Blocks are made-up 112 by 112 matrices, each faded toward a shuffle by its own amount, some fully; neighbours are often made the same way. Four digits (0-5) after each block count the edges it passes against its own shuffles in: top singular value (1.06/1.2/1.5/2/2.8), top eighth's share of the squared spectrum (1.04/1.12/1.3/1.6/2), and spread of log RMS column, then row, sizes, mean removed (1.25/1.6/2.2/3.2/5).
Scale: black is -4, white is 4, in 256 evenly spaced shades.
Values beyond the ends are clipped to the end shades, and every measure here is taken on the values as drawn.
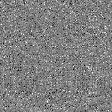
4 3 1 1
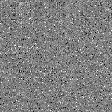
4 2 1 1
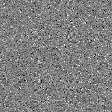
3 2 1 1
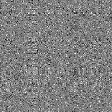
4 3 2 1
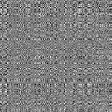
5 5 4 4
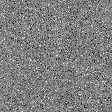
2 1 0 0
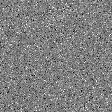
2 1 0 0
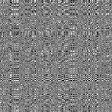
5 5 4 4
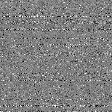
2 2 0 3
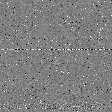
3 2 0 2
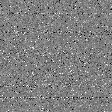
2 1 0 2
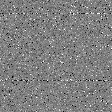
2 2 0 2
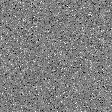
0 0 0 0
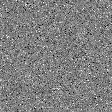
0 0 0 0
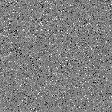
3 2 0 1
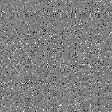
4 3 2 2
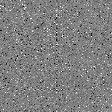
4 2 1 1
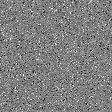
1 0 0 0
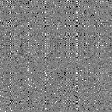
5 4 3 3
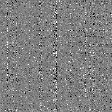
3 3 3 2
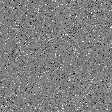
0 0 0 0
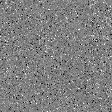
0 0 1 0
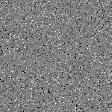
0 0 1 0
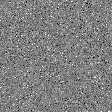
0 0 0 0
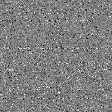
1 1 0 2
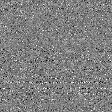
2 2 0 3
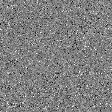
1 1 0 2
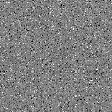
4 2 1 1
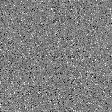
3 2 0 0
